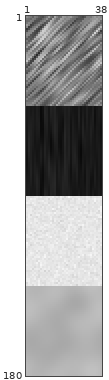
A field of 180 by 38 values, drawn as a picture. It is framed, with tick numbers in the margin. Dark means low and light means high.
It is made of 4 by 1 panels. Panel 1,1: middling, slanting up to the right, strong in contrast. Panel 2,1: very low, streaked downward, faint in contrast. Panel 3,1: very high, fine-grained, faint in contrast. Panel 4,1: high, smooth, faint in contrast.
